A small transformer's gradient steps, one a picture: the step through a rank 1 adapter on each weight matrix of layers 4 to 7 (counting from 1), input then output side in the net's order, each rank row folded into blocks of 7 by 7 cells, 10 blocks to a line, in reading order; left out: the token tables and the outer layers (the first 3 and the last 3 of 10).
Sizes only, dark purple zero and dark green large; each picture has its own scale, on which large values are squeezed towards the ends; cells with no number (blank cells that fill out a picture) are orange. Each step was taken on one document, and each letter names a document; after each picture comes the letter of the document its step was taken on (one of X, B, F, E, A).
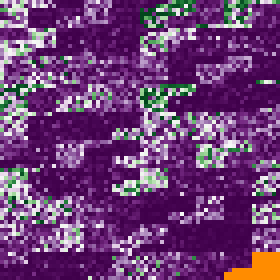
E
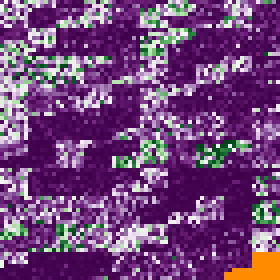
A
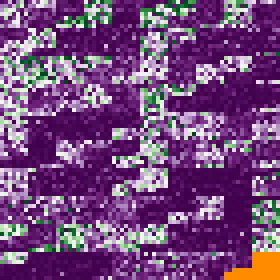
A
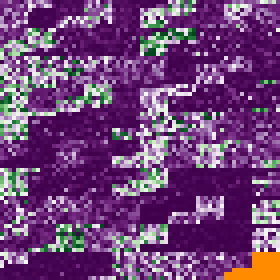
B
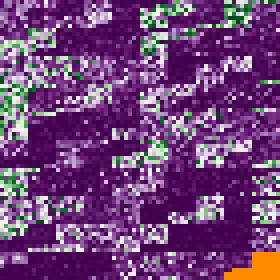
B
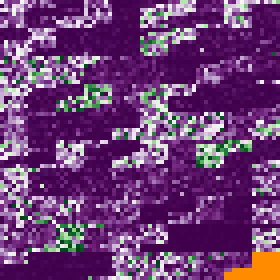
E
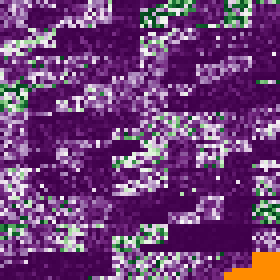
E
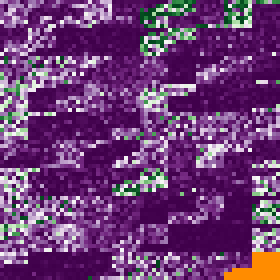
E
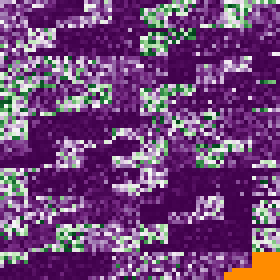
B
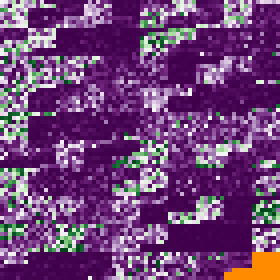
E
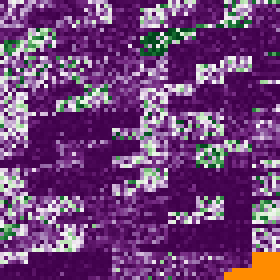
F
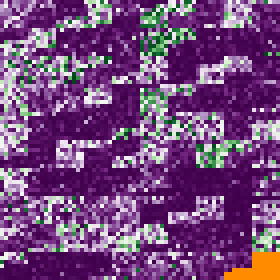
A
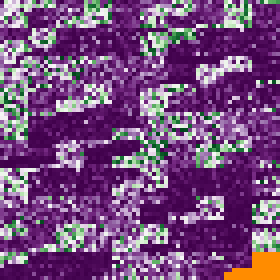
B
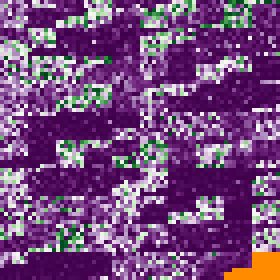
A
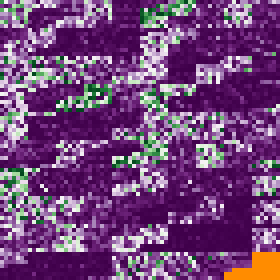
E
